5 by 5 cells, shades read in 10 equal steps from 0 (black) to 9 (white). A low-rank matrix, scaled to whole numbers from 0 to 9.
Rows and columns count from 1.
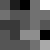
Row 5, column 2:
3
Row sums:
17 18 14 15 19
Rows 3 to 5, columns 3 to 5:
3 4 3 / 5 5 0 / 3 4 6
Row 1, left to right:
3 1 0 4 9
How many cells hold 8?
0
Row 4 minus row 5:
0 -1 2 1 -6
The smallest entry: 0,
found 2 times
